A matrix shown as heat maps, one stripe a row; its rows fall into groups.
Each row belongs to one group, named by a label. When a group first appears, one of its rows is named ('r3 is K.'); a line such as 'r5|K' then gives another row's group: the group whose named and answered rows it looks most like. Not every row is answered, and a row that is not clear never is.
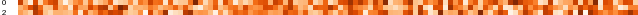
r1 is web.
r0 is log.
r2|web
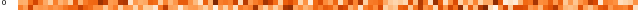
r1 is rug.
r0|web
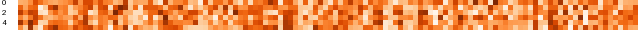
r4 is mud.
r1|mud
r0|web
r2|mud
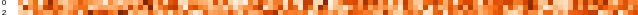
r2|web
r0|log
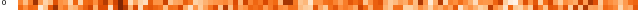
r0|web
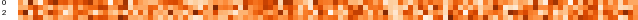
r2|log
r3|web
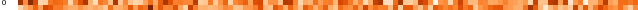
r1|log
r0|mud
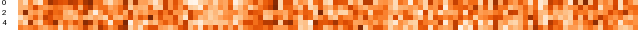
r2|log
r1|web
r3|log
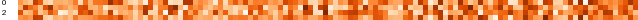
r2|log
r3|web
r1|log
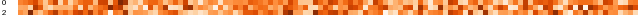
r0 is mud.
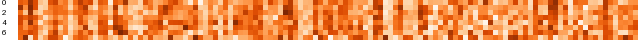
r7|log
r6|mud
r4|mud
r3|mud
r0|mud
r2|rug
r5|mud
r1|mud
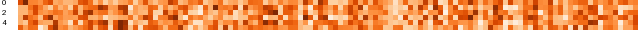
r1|web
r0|log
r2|web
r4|web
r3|log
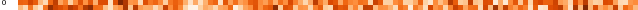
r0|mud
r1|rug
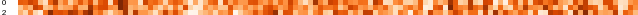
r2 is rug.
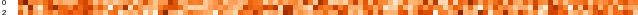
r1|rug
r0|log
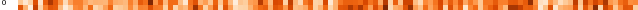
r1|log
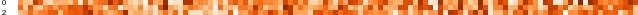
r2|rug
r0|web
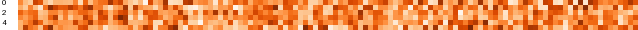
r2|mud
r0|web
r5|log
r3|mud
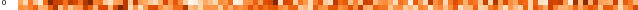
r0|rug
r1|mud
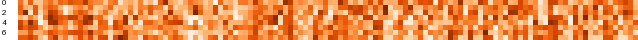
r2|log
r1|log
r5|mud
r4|mud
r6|rug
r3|rug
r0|rug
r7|mud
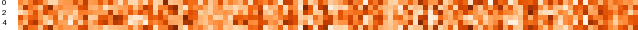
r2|log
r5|log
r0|web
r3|mud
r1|log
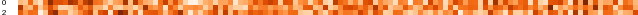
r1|log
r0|rug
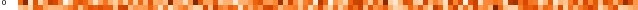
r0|log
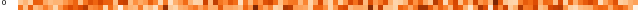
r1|rug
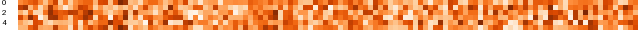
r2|rug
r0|mud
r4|web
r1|log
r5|web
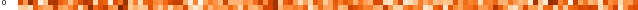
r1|web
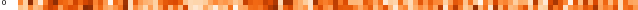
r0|rug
